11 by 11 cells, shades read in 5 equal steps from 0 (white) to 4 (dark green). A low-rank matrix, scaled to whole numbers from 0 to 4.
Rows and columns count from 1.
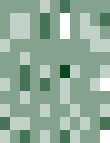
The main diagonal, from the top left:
2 1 1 2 2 2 1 2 2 2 0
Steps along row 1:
same same same down up up down same same same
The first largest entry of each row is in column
7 5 5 2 1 7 3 1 2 1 3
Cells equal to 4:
1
